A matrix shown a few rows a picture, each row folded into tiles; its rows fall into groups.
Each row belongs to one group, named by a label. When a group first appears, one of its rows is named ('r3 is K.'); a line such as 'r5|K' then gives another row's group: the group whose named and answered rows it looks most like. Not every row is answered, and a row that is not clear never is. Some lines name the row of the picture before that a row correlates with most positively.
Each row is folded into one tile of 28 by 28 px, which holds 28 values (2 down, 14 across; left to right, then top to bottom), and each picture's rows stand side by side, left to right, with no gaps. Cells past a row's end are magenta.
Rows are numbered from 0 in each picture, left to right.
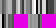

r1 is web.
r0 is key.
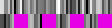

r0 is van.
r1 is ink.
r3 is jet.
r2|van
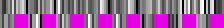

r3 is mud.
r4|mud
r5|key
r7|web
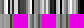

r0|web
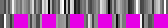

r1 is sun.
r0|jet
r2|web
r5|key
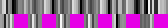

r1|mud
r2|mud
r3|mud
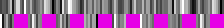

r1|mud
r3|ink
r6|jet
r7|mud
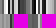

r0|web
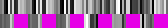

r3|ink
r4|web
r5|key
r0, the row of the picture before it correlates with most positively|1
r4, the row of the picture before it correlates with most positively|0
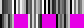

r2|van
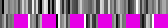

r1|sun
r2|van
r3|key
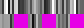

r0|web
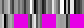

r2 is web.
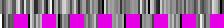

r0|key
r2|key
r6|ink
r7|mud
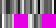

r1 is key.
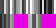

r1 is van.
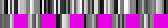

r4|jet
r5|mud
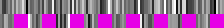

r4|van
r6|web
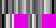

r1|mud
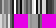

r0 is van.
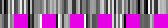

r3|key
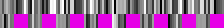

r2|web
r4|ink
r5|sun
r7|web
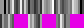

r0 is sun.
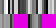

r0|web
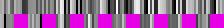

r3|mud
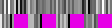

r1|ink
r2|ink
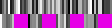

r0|sun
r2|van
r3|web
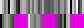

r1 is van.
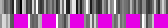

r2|sun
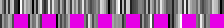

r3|mud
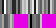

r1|sun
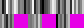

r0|jet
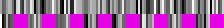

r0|key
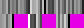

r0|ink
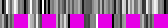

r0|jet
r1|van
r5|jet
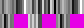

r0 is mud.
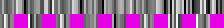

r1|key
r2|mud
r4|key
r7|sun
